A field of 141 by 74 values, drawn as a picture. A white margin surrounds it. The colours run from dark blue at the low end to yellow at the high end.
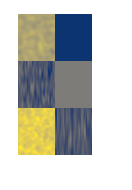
The table splits into 3 rows of 2 panels. Panel 1,1: high, blotchy, faint in contrast. Panel 1,2: very low, flat. Panel 2,1: low, streaked downward. Panel 2,2: middling, flat. Panel 3,1: very high, blotchy, faint in contrast. Panel 3,2: low, streaked downward.
